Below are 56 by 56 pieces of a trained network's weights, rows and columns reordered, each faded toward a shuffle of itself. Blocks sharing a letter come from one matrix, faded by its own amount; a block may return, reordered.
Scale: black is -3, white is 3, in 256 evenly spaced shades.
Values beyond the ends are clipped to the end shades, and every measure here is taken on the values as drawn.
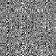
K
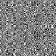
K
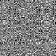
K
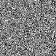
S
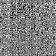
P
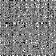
P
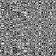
K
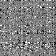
P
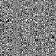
K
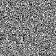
S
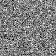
S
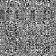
K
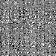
P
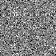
S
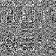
K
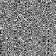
K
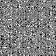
P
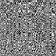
K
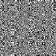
K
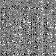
P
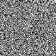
S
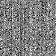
P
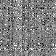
P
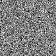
S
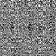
K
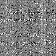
P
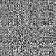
K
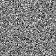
S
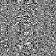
K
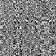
K
